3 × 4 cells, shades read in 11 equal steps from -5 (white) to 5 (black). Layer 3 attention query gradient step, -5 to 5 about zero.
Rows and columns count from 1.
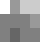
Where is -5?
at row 1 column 1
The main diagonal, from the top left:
-5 0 0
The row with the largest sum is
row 3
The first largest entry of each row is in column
2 1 2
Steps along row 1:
up down same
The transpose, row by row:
-5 0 0 / -1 0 1 / -3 0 0 / -3 -1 0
